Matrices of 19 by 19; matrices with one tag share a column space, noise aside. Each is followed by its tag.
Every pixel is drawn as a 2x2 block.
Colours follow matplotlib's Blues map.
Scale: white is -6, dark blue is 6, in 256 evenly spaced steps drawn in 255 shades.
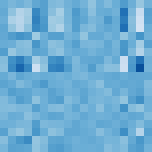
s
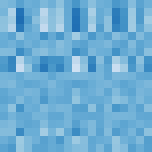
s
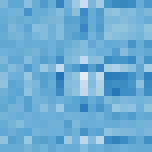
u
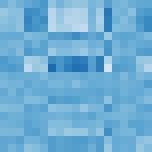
s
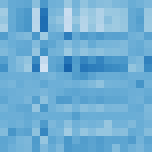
s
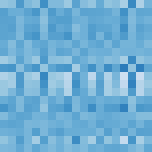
u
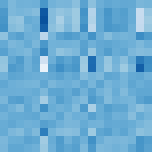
s
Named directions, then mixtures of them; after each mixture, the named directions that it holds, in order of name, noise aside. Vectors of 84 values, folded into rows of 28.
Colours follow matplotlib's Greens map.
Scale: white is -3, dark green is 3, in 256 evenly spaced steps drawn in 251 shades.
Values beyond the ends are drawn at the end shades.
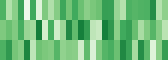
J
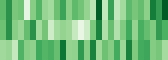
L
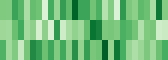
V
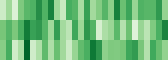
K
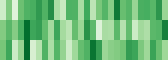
K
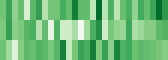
K, L, V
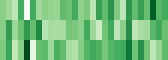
J, K, L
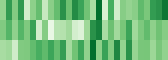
L, V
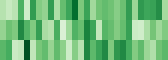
J, K, V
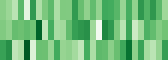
J, K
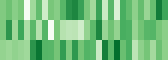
L, V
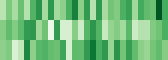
K, L, V
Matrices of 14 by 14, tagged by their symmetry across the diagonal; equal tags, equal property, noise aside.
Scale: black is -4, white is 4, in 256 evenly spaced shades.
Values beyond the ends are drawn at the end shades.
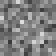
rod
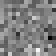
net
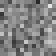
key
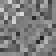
rod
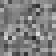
net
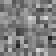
net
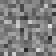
net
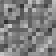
rod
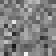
key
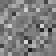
rod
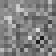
rod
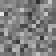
key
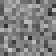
key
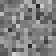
key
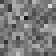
key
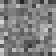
net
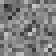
rod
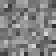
rod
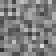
net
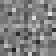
net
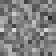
key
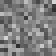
key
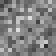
rod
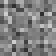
net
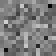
rod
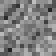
rod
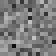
key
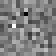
net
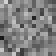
key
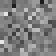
net
